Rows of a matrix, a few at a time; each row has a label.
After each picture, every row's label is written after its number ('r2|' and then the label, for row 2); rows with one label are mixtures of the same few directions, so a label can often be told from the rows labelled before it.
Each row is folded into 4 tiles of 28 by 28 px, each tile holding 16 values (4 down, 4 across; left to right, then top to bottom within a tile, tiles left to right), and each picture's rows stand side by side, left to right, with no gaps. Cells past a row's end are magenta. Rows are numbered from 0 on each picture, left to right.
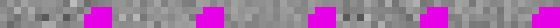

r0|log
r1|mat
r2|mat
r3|mat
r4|mat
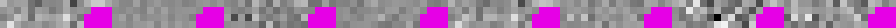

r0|log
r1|mat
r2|mat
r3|log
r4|log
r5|mat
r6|log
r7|mat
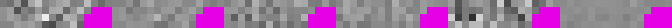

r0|log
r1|log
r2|mat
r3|mat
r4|mat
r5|log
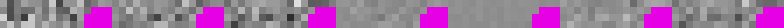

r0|mat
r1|log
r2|log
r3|log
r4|mat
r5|log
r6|log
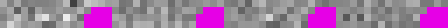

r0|log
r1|mat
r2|log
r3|mat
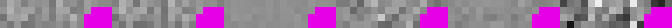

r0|mat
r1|mat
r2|mat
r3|log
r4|log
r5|log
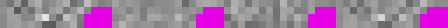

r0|log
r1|log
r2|mat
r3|log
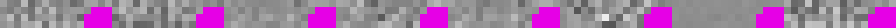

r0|mat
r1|mat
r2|log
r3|log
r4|log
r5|log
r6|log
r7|mat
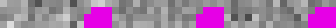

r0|log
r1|mat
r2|mat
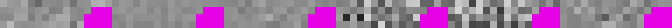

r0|log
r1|mat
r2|log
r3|mat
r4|mat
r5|log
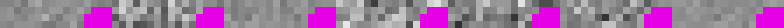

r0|log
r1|mat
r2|mat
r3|log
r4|log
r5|log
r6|log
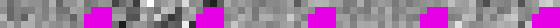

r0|mat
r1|log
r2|log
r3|mat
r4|log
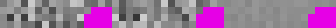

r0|mat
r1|mat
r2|mat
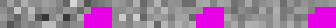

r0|log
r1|mat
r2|mat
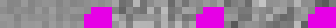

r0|mat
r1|mat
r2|log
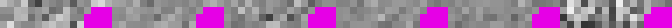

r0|log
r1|log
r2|log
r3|log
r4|log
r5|mat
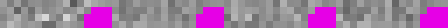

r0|log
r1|mat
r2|mat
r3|mat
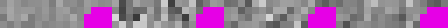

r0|mat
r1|mat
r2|log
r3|log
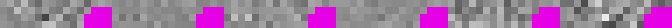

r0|log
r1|mat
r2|mat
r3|log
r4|mat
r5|log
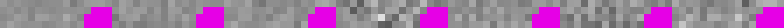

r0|log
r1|mat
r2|log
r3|log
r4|mat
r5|mat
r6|log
